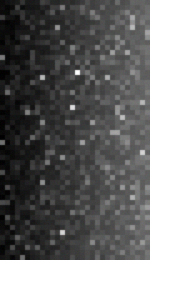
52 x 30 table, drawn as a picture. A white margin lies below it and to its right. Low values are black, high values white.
Slope: up to the right. Grain: fine. Stripes: none. Odd rows or columns: none.
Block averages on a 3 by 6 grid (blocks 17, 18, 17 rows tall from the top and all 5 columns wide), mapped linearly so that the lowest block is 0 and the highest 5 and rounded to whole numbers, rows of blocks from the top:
012345
012345
012345
